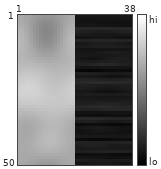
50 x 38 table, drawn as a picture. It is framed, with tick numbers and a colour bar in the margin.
The table splits into one row of 2 panels. Panel 1,1: high, smooth. Panel 1,2: very low, streaked across, faint in contrast.
